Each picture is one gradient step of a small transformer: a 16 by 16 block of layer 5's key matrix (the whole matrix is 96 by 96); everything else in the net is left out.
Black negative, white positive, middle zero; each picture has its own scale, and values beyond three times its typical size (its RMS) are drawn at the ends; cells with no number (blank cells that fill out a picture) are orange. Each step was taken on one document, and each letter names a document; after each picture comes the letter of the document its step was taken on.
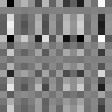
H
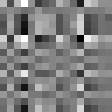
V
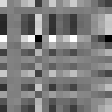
V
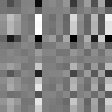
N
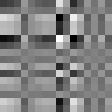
N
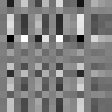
N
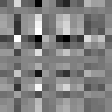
H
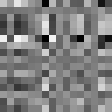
H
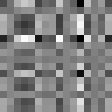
N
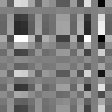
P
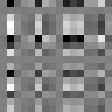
H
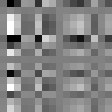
H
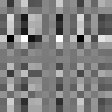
N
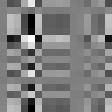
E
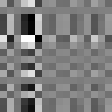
E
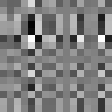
E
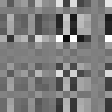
N
